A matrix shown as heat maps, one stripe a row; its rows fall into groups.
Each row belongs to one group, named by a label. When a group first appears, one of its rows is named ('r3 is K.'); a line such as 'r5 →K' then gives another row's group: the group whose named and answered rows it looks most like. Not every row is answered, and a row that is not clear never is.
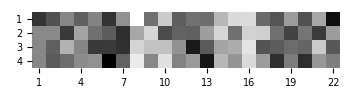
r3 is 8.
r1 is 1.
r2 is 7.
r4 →1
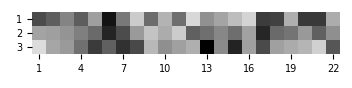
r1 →1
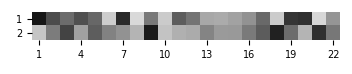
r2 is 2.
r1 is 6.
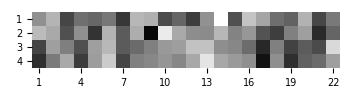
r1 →7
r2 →2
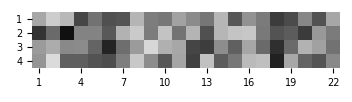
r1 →7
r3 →8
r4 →7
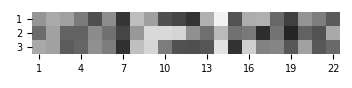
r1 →7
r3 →7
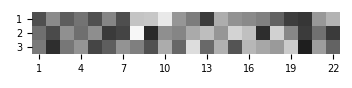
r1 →6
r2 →1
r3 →1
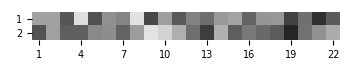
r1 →2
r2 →6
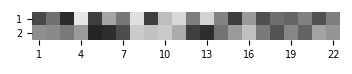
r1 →2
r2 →8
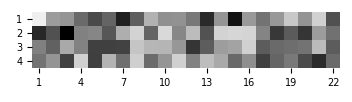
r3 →8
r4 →2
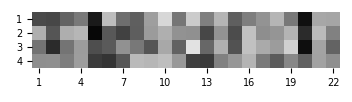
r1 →6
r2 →8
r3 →1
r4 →8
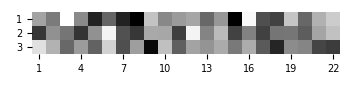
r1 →8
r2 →6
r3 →2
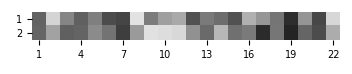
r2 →6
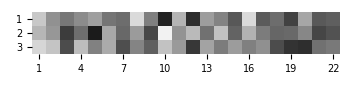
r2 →2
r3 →2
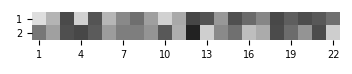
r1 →2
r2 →7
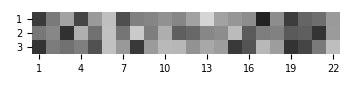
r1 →6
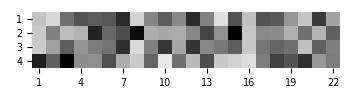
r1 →7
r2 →8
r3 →7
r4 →1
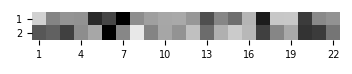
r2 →1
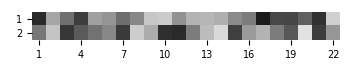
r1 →6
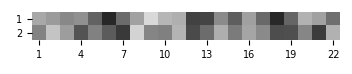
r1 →8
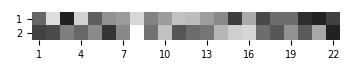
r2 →1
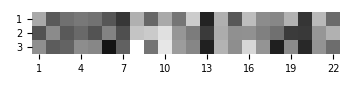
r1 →1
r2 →6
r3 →1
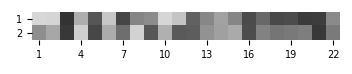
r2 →2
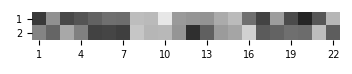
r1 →6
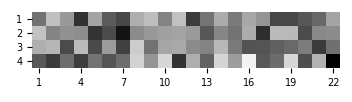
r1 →7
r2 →8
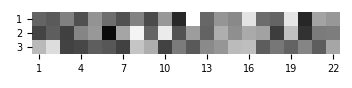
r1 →1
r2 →1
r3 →7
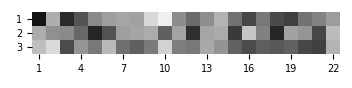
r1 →6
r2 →7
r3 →2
